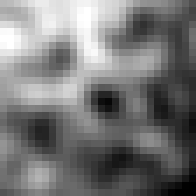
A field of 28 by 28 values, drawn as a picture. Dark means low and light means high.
Grain: blotchy. Stripes: none. Mirror symmetry: none. Slope: up to the top left. Ninth with the highest average: top left.
